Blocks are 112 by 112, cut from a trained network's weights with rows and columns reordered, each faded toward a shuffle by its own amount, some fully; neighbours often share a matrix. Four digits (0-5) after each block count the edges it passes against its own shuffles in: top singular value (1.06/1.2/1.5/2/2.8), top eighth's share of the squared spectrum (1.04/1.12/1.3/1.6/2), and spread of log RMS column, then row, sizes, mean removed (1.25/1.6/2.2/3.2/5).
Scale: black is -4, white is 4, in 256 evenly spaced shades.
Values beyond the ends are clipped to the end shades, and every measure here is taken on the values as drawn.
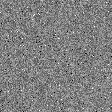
2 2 0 0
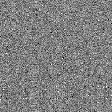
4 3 1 1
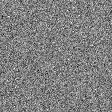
1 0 0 0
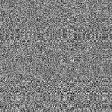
5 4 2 3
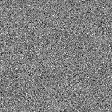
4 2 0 1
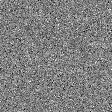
0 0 0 0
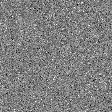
2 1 0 0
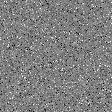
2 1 0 0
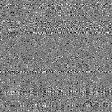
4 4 0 4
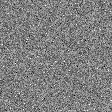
0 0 0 0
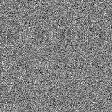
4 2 0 1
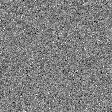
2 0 0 0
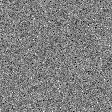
1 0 0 0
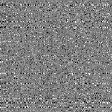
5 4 2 3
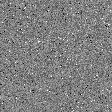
0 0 0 0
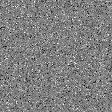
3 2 0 1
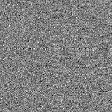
4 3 0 2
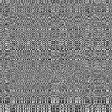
5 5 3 4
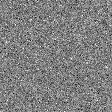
0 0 0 0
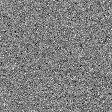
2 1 0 0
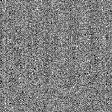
3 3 1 2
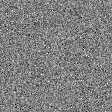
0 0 0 0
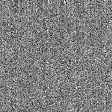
3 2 1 1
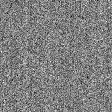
3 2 0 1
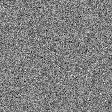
1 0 0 0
